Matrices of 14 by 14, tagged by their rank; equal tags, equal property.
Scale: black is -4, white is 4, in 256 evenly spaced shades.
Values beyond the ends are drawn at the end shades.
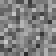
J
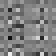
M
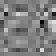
M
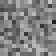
J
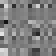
M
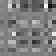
M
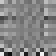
M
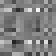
M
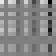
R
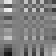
R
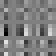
R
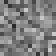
J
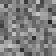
J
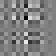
R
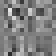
M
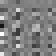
M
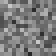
J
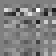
M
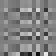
R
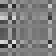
R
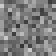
J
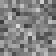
J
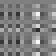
R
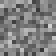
J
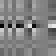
R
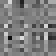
M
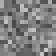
J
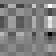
R
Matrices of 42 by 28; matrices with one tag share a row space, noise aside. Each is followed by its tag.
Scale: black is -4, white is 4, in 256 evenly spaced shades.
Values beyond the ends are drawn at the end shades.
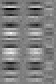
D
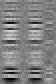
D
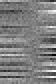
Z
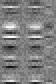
D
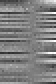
Z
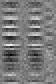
D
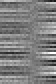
Z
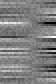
Z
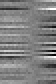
Z
